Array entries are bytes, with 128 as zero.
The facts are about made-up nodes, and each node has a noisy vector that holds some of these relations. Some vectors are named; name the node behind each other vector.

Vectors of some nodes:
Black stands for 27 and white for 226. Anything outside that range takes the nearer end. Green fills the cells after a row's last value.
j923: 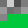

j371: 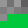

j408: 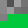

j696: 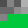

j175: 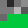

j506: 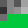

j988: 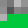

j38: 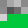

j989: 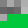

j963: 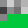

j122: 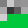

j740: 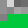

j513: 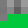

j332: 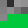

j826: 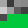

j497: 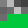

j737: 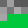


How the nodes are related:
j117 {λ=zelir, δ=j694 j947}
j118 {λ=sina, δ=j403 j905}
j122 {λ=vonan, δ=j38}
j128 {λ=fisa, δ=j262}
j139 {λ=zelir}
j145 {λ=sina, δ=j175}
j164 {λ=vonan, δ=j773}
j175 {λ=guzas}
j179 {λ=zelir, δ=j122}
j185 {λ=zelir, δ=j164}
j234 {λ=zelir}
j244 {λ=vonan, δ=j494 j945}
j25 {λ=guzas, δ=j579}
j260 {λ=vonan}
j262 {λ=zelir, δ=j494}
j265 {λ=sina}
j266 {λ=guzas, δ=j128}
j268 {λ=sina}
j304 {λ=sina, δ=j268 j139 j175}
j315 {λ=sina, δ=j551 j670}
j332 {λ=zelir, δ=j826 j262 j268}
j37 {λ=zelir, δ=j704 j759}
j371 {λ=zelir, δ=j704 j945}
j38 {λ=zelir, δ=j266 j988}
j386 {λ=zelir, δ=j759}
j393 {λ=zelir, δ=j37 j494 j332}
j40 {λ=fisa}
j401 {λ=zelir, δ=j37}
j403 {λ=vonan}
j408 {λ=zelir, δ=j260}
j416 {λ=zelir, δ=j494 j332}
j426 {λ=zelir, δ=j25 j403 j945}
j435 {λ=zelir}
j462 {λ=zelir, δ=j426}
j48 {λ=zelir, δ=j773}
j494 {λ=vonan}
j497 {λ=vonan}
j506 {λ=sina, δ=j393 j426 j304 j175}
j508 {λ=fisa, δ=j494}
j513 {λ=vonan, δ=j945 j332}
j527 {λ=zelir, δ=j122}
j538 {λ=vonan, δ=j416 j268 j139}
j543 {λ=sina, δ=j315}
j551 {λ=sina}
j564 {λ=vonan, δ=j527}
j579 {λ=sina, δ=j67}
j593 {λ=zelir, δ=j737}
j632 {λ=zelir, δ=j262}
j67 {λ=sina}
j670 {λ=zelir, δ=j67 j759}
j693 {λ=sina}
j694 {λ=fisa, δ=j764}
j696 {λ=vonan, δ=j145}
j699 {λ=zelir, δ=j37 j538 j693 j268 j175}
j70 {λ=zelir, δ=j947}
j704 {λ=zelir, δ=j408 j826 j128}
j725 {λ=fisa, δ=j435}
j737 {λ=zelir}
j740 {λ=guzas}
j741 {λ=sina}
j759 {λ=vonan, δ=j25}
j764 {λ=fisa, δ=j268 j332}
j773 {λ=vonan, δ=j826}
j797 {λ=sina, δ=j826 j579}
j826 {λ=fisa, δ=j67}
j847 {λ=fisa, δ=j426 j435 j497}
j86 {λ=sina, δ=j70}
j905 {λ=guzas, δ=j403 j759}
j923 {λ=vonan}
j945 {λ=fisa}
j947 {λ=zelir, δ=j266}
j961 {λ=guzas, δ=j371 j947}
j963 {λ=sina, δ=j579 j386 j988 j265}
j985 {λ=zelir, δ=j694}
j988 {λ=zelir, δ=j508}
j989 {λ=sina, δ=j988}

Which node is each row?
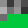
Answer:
j945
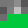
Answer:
j426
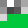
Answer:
j564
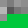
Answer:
j508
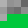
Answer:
j266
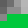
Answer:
j699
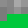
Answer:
j386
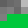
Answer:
j538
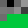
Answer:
j268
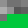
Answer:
j260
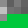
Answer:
j694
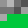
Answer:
j86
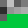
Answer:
j118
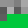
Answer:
j797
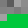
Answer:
j632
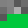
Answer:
j403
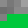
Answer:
j265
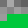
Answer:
j234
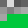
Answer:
j593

